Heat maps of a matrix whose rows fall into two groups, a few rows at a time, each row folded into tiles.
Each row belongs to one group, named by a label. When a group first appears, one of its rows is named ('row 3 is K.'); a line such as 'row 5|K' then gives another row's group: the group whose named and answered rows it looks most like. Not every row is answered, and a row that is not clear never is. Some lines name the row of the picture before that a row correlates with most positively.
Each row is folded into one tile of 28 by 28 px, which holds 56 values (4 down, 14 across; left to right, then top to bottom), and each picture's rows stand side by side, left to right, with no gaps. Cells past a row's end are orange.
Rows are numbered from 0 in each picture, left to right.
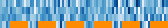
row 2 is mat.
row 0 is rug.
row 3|mat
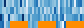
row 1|rug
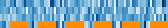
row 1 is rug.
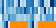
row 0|mat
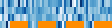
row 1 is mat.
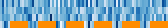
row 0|mat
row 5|rug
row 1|mat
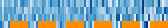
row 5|mat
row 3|rug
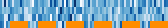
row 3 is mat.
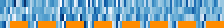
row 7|mat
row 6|mat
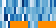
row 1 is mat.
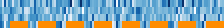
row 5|rug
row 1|rug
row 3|mat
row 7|mat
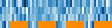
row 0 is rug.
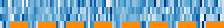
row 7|mat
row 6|rug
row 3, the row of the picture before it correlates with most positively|3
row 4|mat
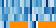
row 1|mat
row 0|mat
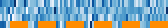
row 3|mat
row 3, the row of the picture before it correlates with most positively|1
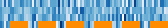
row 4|rug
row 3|rug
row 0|mat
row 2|mat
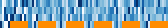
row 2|rug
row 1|mat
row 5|mat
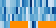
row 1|mat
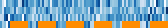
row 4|rug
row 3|rug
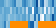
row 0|rug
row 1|rug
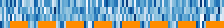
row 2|mat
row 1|rug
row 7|mat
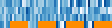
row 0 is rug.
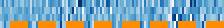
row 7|mat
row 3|rug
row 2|rug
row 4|mat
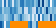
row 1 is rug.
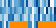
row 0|mat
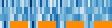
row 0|mat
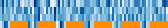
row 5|rug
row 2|mat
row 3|rug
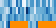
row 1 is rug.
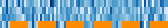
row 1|rug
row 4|rug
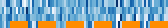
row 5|mat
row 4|mat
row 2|rug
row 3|mat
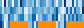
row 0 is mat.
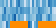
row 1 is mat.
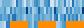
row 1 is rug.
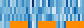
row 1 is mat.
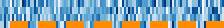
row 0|rug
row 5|rug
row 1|rug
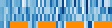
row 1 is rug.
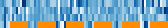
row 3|mat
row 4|rug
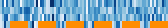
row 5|rug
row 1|rug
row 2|mat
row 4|mat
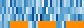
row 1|rug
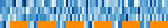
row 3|mat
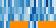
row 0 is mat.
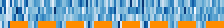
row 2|rug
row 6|rug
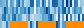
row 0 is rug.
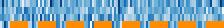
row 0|mat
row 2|mat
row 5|mat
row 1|rug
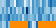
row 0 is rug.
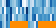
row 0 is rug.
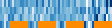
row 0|mat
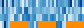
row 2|rug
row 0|mat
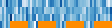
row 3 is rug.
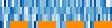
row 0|mat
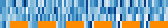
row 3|mat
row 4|mat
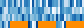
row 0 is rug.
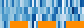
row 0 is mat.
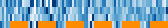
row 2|rug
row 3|mat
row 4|mat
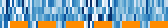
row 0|rug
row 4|mat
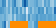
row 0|rug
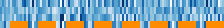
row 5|mat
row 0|rug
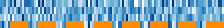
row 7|rug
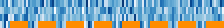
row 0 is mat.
